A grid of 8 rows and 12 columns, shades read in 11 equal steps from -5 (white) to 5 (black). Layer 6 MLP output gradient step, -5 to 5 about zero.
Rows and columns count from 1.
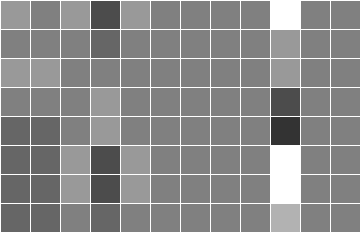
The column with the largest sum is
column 4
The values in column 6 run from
0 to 0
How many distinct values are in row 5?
4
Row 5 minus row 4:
1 1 0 0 0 0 0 0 0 1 0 0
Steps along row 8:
same down up down same same same same down up same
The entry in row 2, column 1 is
0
